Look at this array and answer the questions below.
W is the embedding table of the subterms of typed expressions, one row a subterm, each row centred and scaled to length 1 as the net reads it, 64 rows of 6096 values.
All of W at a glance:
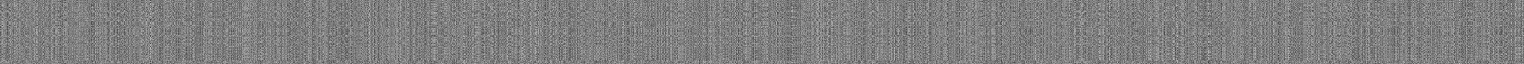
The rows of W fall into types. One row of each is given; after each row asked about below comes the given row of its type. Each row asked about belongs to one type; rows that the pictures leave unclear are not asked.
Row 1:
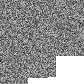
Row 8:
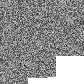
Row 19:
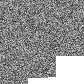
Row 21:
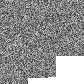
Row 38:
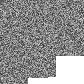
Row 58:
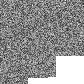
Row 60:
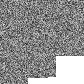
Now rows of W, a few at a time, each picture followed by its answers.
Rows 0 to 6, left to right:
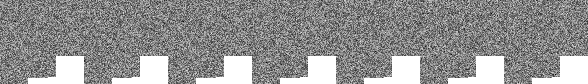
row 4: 60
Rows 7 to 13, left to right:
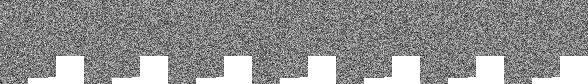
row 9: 38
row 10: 1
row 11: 21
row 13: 60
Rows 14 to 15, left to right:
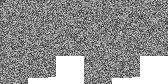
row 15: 8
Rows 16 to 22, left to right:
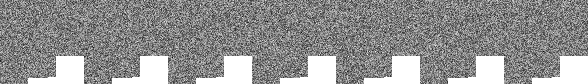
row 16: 1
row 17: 38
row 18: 58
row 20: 58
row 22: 60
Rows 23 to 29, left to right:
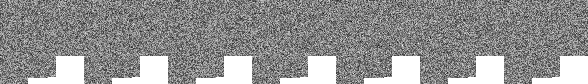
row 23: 60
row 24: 60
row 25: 1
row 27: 38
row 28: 60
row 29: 38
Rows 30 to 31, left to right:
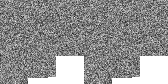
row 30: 21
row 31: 21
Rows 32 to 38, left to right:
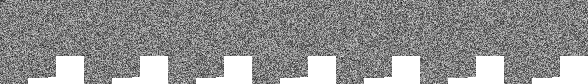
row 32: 38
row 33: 38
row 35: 19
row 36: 21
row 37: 8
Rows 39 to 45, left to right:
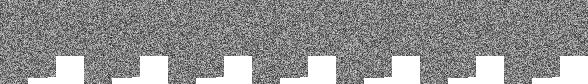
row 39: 60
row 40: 21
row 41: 38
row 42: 58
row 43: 21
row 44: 60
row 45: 38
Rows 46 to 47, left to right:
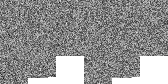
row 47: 8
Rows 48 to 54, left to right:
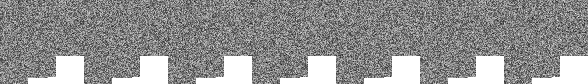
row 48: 8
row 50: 8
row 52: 38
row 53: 8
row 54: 8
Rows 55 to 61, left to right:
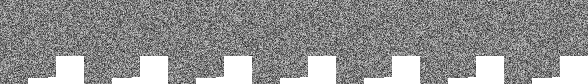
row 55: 58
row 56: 1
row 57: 8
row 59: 58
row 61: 21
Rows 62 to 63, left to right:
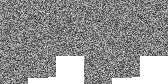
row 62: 21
